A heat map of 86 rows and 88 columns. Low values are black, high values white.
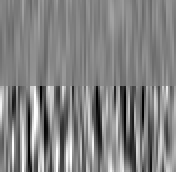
The grain runs up and down. A horizontal seam about 50% of the way down splits the table, and the top part is calmer. A few values lie far out on both sides of the bulk. Neither half mirrors the other. There is no overall slope.
